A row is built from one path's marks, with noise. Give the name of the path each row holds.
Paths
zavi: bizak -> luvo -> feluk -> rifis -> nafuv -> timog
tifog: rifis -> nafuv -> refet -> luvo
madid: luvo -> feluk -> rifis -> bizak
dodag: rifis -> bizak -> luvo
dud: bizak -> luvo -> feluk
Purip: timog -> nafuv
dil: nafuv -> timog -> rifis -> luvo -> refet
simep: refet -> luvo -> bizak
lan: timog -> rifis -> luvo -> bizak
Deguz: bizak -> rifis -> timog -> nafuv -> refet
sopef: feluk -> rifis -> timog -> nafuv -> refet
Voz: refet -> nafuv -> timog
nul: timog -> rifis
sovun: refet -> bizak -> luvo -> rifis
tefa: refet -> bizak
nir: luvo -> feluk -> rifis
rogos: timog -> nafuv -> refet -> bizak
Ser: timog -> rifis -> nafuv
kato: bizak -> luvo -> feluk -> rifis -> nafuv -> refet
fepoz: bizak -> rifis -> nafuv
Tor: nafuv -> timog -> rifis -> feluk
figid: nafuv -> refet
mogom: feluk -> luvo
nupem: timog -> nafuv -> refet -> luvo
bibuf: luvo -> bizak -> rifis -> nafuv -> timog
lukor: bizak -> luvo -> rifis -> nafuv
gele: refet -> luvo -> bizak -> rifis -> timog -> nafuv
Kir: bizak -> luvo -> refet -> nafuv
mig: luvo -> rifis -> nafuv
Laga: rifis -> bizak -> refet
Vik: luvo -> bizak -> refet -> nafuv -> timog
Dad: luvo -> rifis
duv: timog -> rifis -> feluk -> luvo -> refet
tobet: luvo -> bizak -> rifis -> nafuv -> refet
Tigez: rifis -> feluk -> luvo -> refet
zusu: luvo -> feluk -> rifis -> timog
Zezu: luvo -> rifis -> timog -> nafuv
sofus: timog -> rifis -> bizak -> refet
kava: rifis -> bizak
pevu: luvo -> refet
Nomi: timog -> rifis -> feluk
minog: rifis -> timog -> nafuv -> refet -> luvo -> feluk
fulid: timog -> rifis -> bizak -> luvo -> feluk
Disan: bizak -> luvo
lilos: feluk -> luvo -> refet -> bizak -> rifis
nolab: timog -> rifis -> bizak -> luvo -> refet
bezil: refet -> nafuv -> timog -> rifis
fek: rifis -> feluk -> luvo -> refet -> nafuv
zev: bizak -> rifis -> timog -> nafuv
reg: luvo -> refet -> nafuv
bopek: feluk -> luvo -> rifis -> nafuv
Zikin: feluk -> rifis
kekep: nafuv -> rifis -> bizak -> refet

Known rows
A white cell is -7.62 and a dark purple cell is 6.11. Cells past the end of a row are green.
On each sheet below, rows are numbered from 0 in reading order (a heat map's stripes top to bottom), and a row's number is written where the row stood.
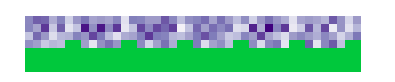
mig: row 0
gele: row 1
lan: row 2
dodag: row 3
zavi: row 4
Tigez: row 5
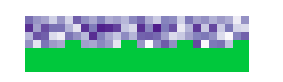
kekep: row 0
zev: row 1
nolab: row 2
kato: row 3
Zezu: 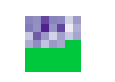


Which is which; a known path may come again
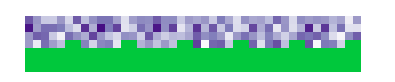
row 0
kekep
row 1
zavi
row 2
Zezu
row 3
lilos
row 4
Tigez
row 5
kato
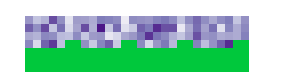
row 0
duv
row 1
minog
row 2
lan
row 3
pevu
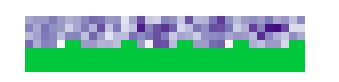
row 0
Zikin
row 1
mig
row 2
sofus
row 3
Nomi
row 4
zev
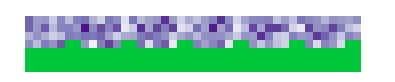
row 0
figid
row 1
nolab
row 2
fulid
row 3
zusu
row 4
fepoz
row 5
kava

